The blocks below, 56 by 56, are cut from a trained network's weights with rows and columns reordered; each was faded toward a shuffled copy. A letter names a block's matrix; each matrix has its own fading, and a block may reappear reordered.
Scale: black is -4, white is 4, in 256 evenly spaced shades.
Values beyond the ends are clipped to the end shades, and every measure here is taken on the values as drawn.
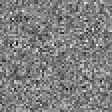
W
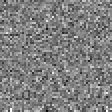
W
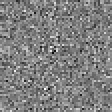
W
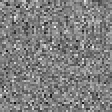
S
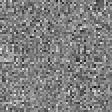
S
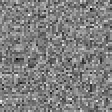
S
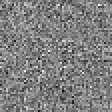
S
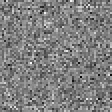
W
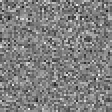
W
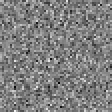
S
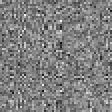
S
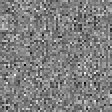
S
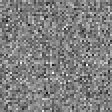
S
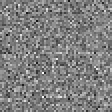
W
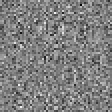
S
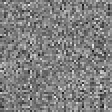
S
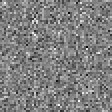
W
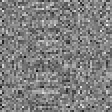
S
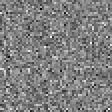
W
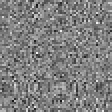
S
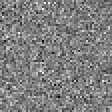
W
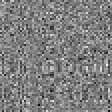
S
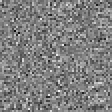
W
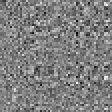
S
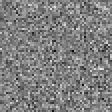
S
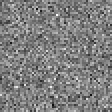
W
